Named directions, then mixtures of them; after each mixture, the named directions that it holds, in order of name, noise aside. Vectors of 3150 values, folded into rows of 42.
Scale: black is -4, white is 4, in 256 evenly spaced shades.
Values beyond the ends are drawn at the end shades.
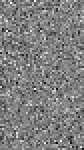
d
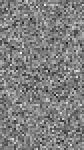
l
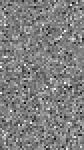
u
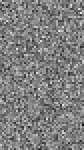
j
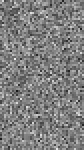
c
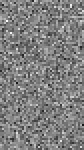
d, j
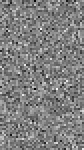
d, j, u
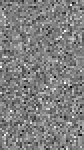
u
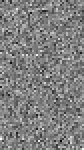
c, d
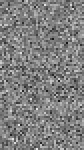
l, u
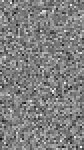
c, d, u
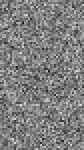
l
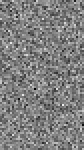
c, d, j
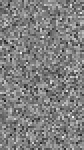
j, l, u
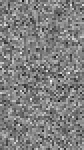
l, u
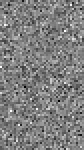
l, u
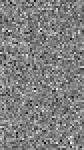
d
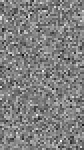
c, d, j
